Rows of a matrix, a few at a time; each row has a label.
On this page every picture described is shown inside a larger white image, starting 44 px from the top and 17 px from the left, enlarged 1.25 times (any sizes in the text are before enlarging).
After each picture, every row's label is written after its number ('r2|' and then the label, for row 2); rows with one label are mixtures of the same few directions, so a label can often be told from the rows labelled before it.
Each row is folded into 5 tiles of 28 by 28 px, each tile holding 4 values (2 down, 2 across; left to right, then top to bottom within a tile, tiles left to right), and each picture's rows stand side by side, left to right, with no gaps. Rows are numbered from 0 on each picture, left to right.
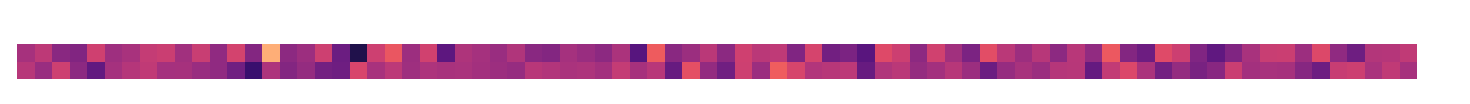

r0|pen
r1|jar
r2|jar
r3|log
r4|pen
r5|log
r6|log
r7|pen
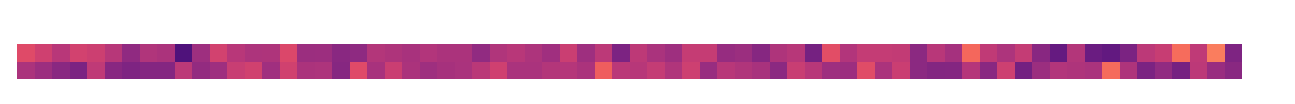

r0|jar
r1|log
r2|log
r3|jar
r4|log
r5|jar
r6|pen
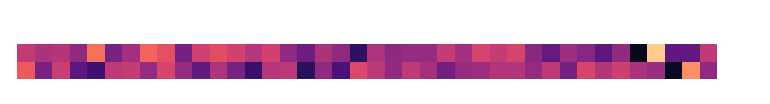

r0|pen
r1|jar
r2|pen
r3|log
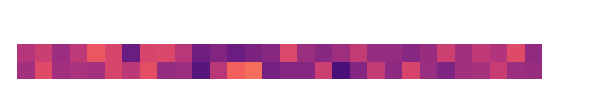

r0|log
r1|pen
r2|pen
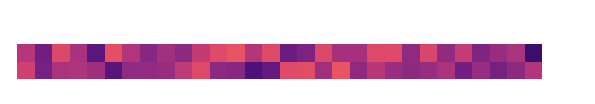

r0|log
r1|pen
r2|jar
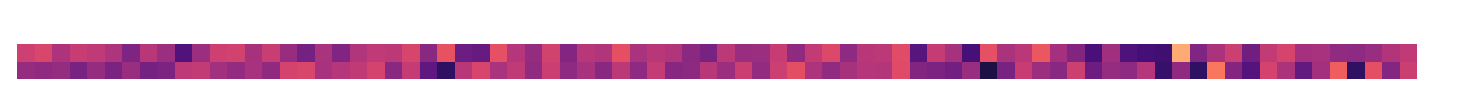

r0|jar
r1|pen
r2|pen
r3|jar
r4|pen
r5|log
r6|log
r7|jar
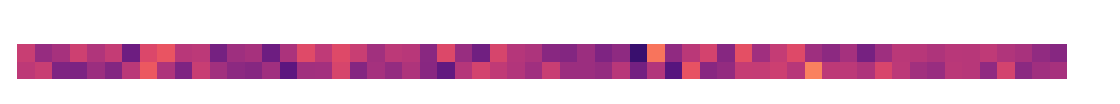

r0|log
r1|log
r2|pen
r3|log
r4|log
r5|jar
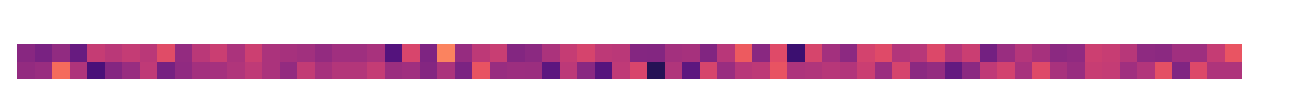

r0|pen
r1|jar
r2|jar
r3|jar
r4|jar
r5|pen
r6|jar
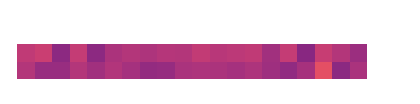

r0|jar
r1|log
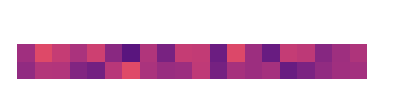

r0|pen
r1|log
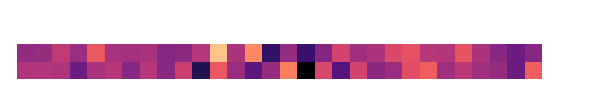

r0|jar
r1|jar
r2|log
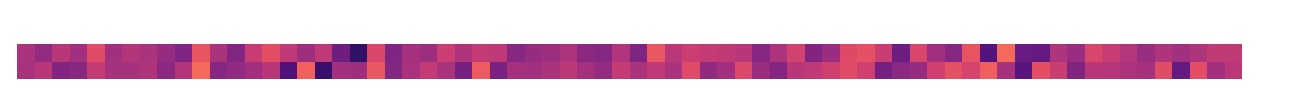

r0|jar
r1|jar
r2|jar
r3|log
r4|log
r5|log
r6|jar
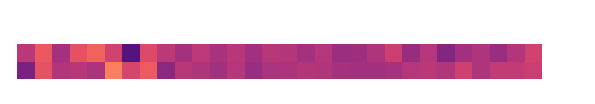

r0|log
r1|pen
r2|jar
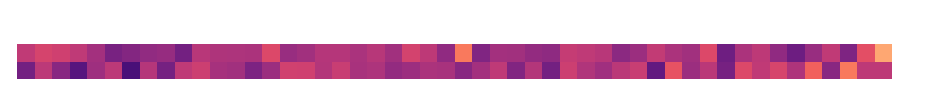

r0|jar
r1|pen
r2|log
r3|jar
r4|jar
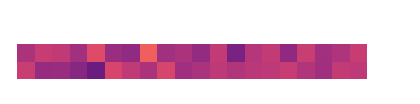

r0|pen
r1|log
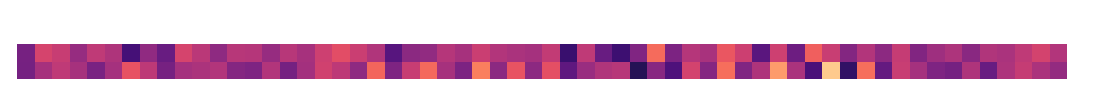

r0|pen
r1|log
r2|jar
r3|log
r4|jar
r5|log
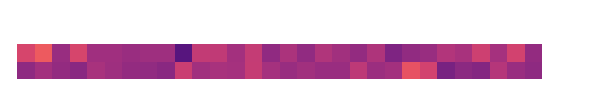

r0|jar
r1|jar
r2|pen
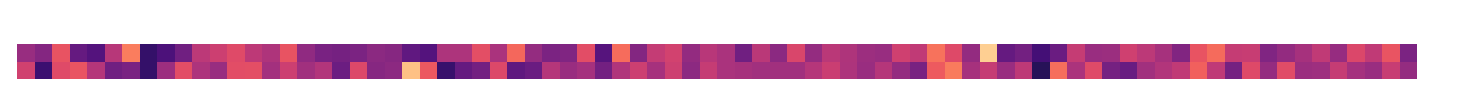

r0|log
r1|log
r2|pen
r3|jar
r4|jar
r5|log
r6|log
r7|pen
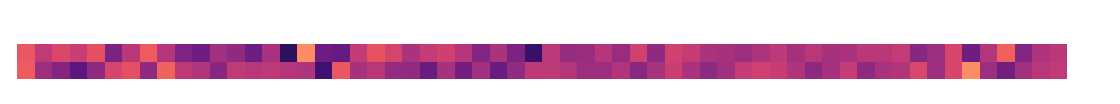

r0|pen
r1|log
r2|jar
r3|log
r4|pen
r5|pen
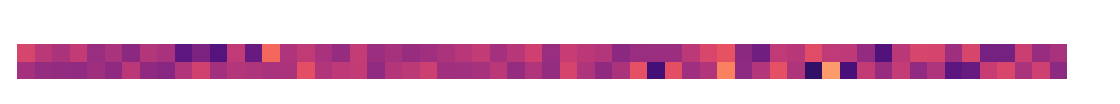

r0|jar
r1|jar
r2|pen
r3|jar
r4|jar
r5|pen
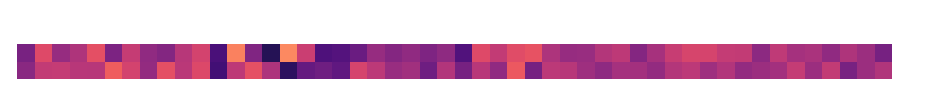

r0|log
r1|log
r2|log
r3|log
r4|jar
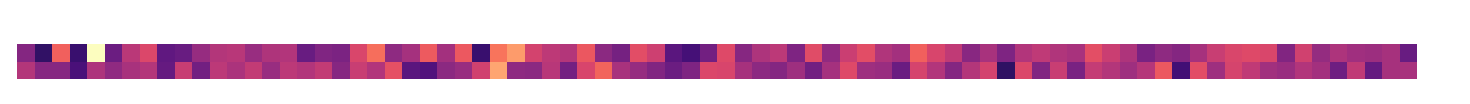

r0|jar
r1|pen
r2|log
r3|log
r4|log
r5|jar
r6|jar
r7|jar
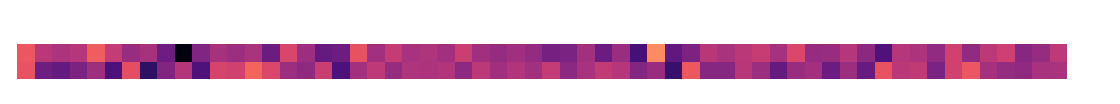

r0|jar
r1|pen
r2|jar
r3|log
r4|jar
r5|pen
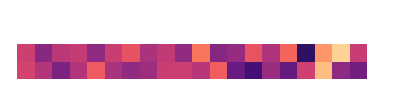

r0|pen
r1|log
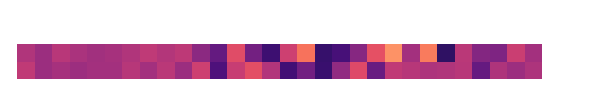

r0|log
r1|log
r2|jar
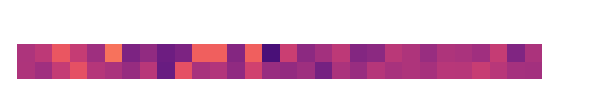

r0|log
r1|jar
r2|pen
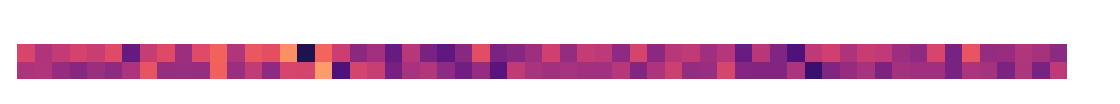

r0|log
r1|log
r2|log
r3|log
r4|log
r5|jar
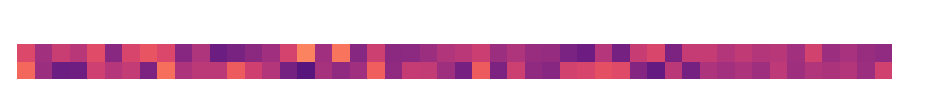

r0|pen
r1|pen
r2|jar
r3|pen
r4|log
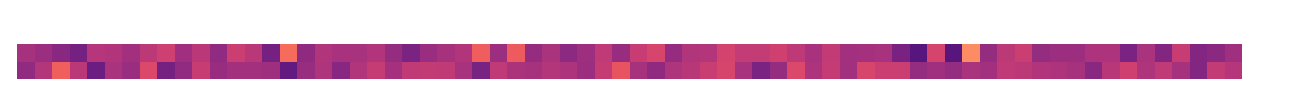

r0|pen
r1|log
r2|pen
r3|pen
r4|pen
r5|jar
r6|log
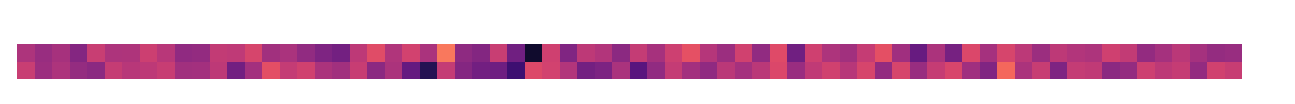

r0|pen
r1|pen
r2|jar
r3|log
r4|jar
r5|jar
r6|pen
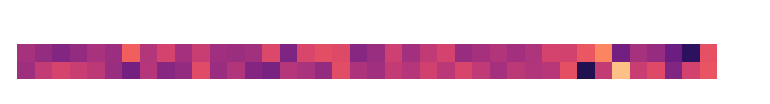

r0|pen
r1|pen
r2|log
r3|pen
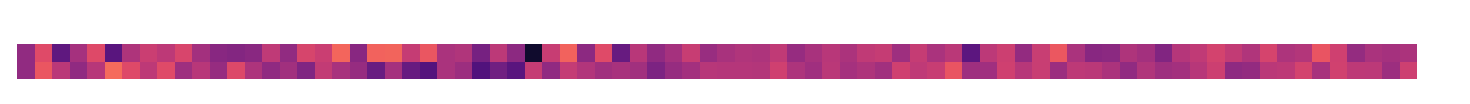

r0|log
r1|pen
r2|jar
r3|jar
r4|jar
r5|jar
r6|log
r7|log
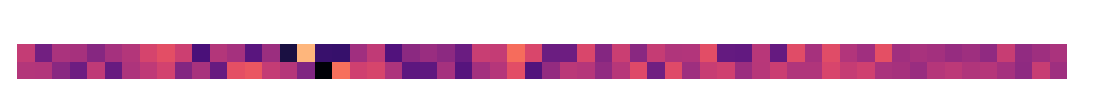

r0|log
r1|log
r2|log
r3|jar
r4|jar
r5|log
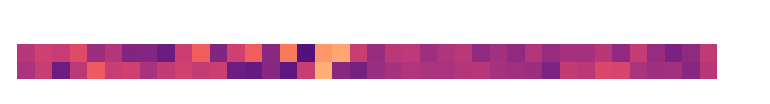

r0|pen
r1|log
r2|pen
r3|pen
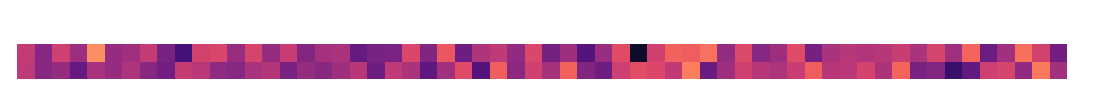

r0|jar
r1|jar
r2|jar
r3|log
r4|log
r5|pen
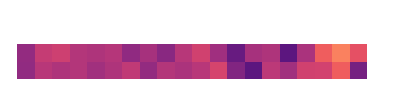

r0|pen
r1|log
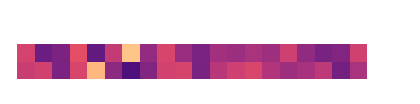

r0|pen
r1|pen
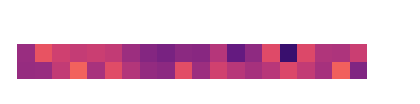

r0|log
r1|log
